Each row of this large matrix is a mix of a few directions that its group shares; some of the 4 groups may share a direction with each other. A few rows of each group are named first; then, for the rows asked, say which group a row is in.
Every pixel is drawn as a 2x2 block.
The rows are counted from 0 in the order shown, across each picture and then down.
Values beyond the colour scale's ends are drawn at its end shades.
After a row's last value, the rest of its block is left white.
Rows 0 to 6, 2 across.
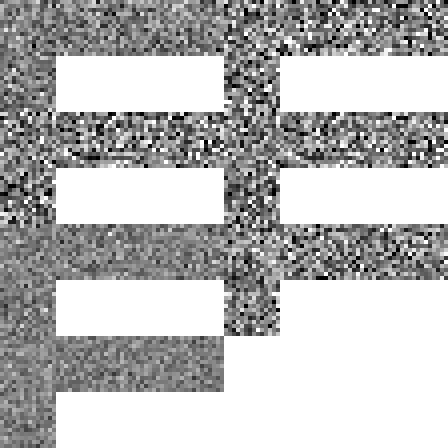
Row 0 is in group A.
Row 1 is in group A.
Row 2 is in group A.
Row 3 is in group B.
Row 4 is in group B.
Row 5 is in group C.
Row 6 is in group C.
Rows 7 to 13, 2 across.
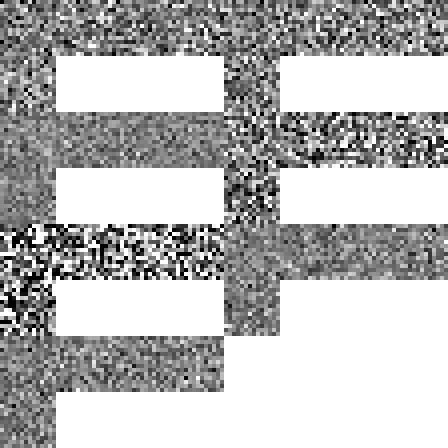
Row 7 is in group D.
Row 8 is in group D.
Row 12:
A
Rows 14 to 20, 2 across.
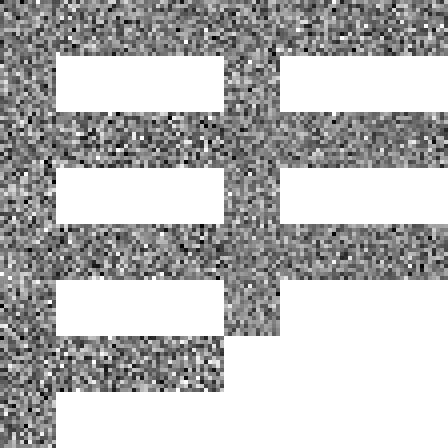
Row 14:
B
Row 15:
B
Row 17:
A
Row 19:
D
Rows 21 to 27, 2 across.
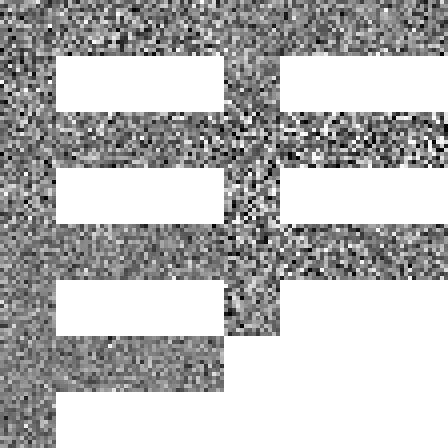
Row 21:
C
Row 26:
B
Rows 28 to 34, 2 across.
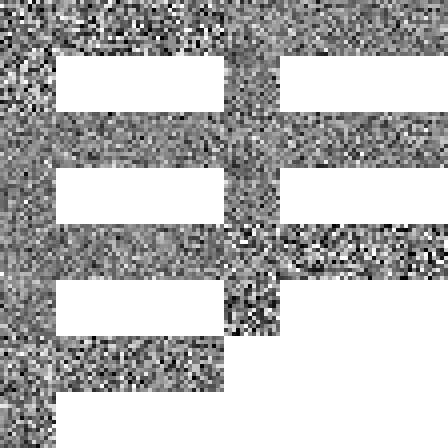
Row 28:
B
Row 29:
C
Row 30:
D
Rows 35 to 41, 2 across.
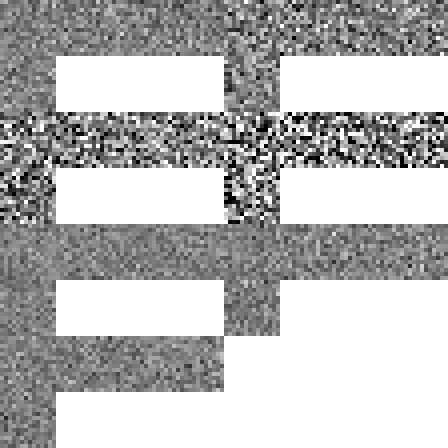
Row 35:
A
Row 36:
B
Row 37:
B
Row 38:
B
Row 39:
C
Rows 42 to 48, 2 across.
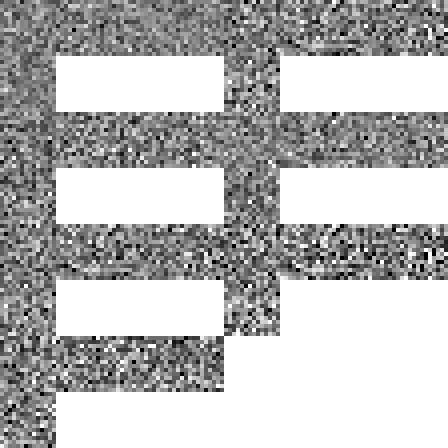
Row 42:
B
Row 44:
C
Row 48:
A
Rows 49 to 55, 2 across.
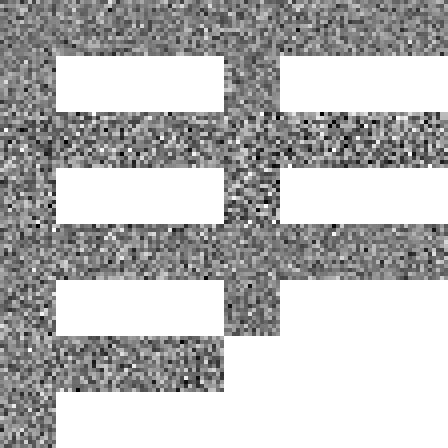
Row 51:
C
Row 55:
D
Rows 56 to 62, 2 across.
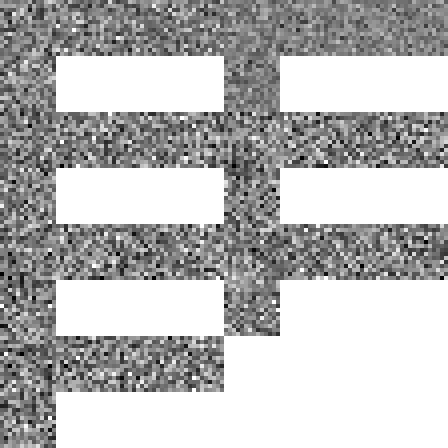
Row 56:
B
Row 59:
C
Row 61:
C
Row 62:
C
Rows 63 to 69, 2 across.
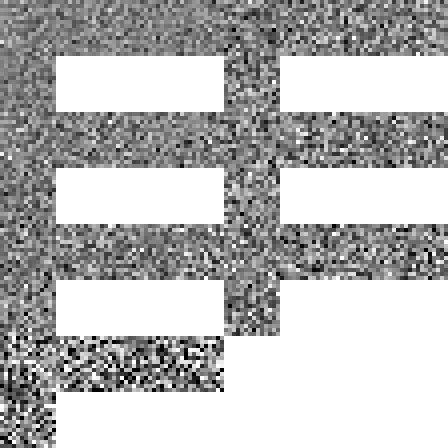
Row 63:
A
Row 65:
A
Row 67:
D
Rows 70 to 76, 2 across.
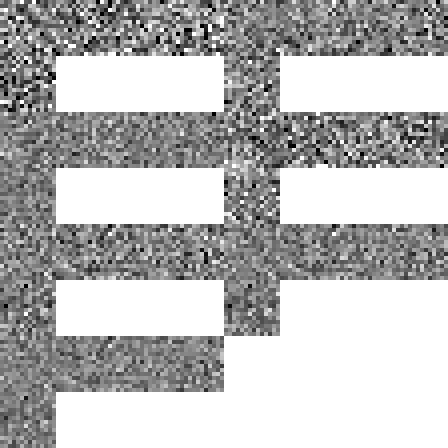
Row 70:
A
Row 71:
A
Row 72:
A
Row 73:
C
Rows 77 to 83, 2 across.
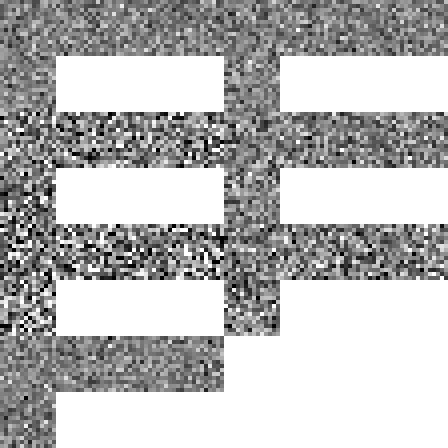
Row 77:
A
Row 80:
B
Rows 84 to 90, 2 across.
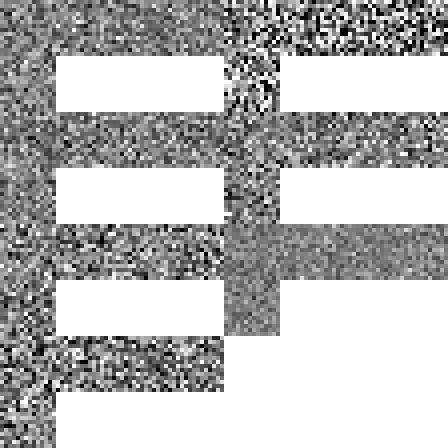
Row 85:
D
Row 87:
A
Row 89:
D
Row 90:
B
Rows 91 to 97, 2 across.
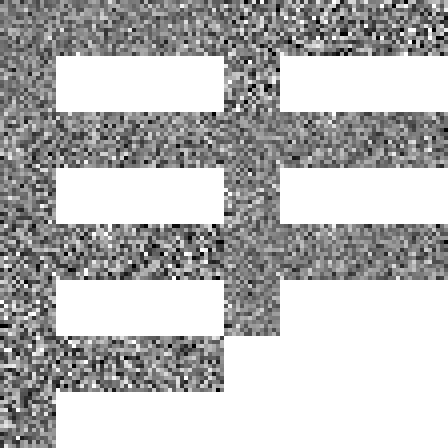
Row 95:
A
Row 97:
B
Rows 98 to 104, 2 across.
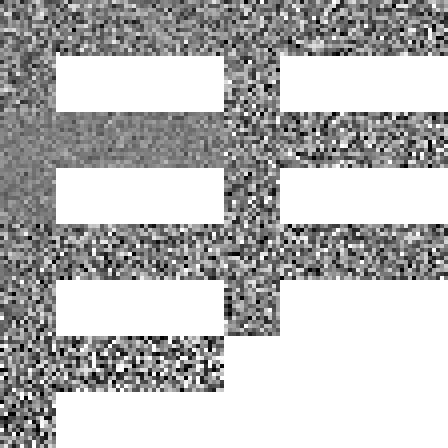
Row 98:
B
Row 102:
D
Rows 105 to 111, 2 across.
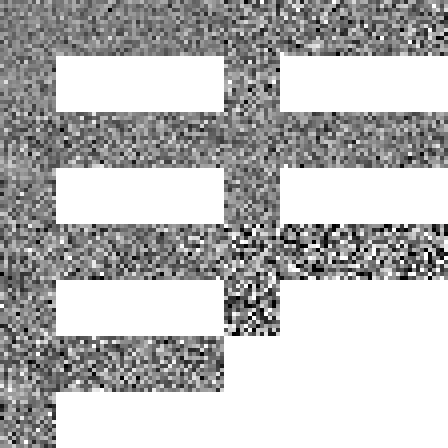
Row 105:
D
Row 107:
C
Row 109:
C
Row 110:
D
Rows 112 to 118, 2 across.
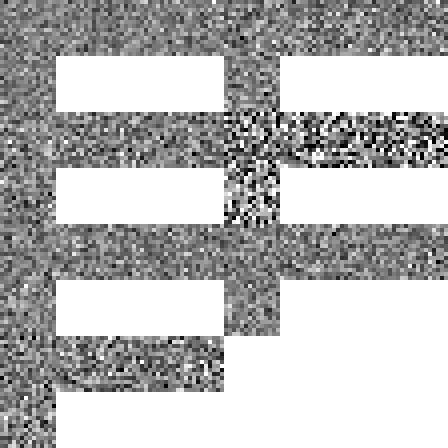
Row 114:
C
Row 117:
B
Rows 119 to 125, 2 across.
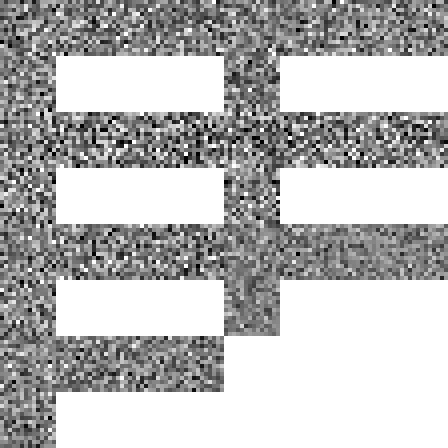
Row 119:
A
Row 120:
B
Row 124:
B
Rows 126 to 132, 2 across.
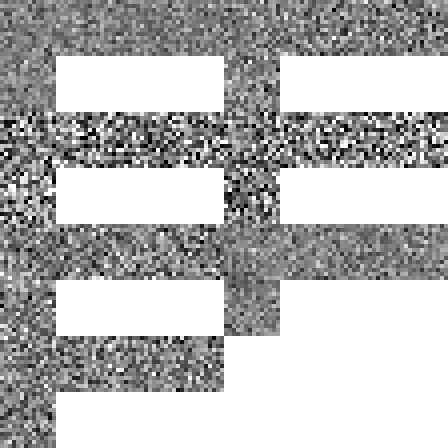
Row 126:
B
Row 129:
D
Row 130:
C
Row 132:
A
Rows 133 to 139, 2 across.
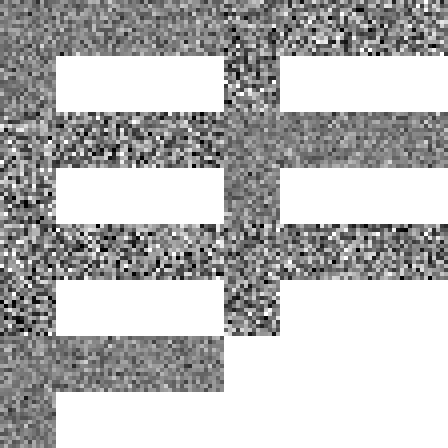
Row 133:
D
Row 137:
A
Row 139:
B
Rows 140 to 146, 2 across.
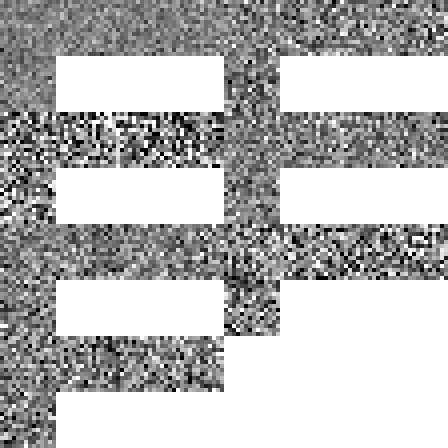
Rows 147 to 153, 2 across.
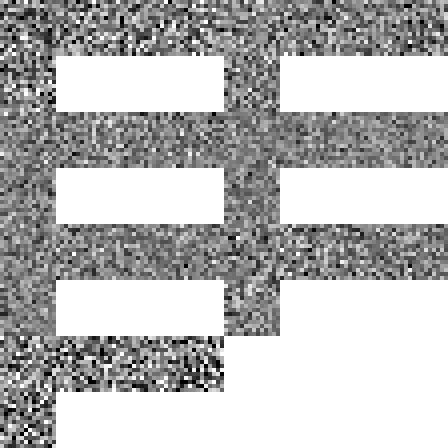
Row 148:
D
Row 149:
A
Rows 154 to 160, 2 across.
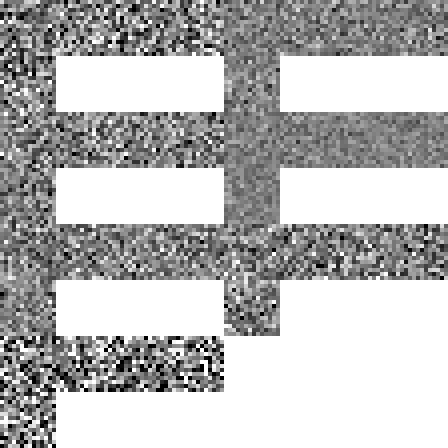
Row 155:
B
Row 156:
A
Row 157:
B
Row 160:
A
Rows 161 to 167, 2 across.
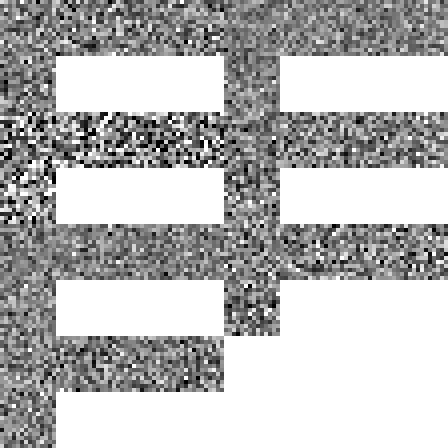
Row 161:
B
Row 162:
C
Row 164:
C
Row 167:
D
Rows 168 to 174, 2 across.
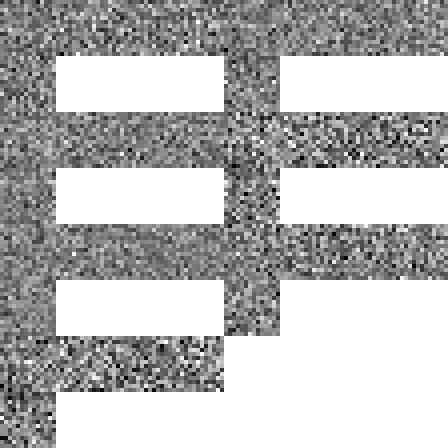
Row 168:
D
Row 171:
C
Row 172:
B
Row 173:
A
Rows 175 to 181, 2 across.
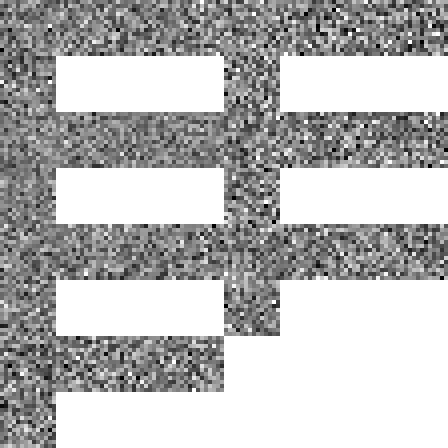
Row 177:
C
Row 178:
A
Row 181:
C
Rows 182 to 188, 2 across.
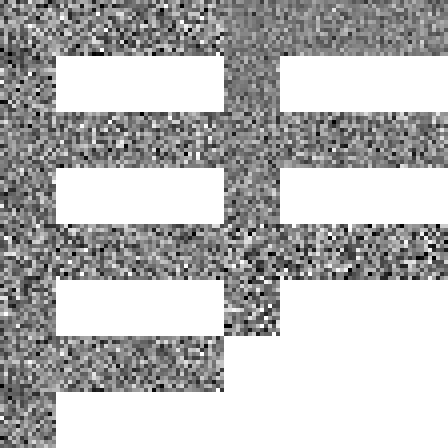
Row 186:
B
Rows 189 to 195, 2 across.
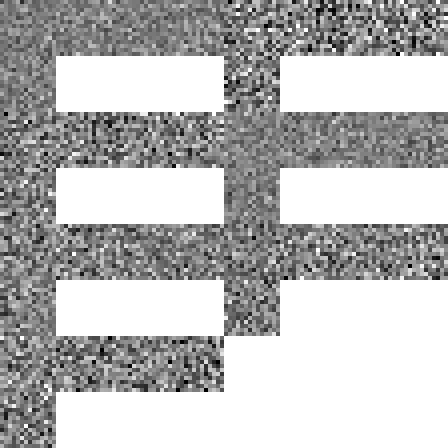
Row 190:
A
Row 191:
A
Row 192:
B
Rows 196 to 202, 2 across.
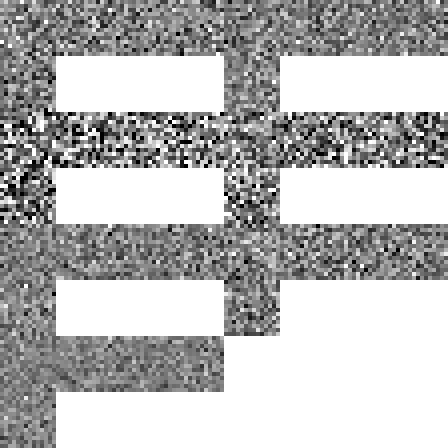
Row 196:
A
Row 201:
C
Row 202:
A
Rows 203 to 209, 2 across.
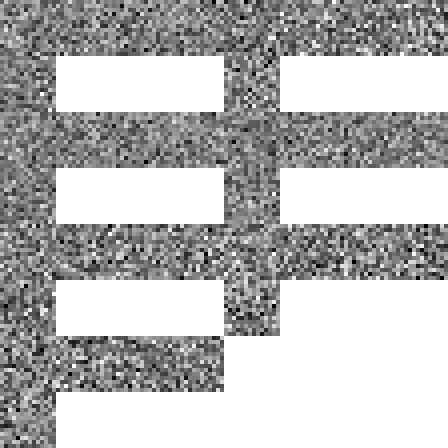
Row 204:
D
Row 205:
A
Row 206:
C
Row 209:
B
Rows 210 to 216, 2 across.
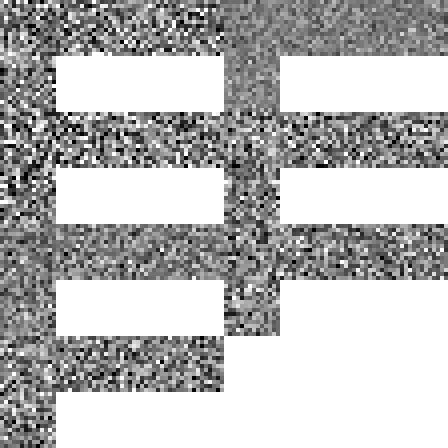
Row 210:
C
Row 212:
B
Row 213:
C
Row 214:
C
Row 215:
B
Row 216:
C
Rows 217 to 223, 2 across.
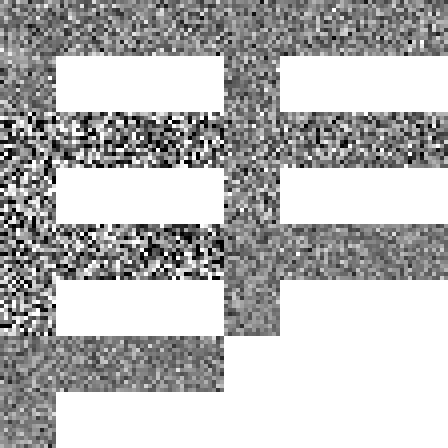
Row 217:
C
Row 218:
D
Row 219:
B
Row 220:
D
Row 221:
A
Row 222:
B
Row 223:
A
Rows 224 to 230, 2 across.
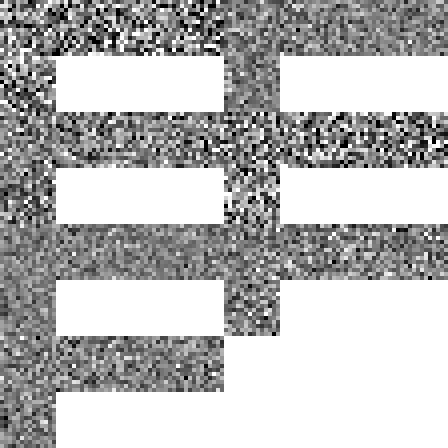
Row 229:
A
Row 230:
B
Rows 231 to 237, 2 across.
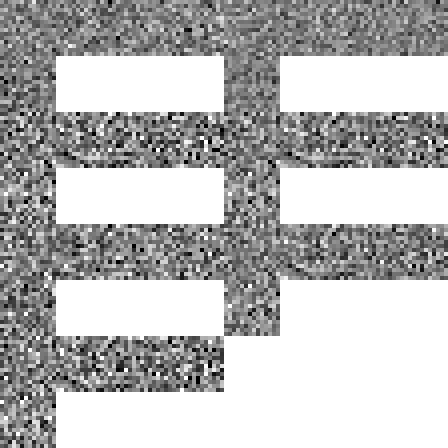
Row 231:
A
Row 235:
B
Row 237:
D
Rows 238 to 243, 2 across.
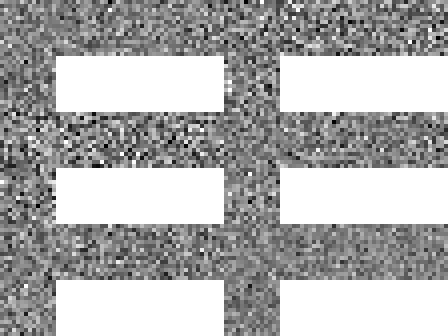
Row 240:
C
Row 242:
B
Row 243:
B
